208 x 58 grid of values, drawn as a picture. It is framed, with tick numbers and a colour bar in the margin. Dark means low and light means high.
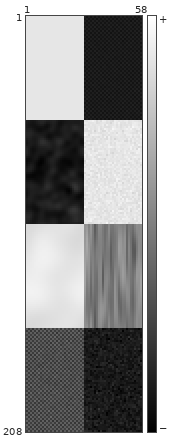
It is made of 4 by 2 panels. Panel 1,1: very high, flat. Panel 1,2: very low, checkered, faint in contrast. Panel 2,1: very low, blotchy, faint in contrast. Panel 2,2: very high, fine-grained, faint in contrast. Panel 3,1: very high, smooth, faint in contrast. Panel 3,2: middling, streaked downward. Panel 4,1: low, checkered. Panel 4,2: very low, fine-grained, faint in contrast.
